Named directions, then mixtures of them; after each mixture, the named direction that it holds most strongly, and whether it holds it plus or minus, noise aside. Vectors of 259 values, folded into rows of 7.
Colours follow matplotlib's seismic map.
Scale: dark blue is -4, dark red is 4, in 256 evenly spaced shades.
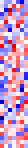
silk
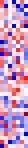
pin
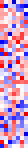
pin, plus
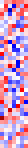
silk, minus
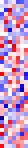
silk, plus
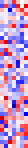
pin, minus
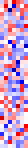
silk, minus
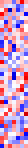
silk, minus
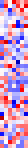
pin, minus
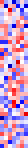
pin, plus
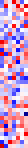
pin, minus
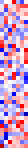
pin, minus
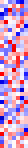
silk, plus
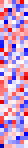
silk, minus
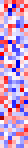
silk, minus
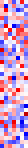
pin, plus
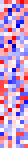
silk, minus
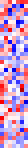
silk, minus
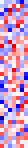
silk, plus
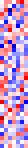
silk, minus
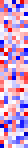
pin, plus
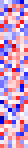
silk, plus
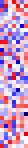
pin, minus
